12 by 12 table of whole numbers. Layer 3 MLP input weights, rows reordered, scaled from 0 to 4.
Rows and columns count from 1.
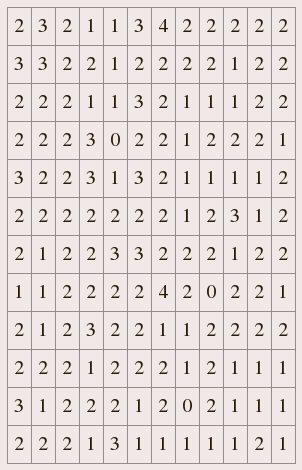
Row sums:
26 24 20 21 22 23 24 21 22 19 18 18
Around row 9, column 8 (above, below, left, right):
2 1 1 2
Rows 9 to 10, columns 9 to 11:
2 2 2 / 2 1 1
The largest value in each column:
3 3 2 3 3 3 4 2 2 3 2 2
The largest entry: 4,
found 2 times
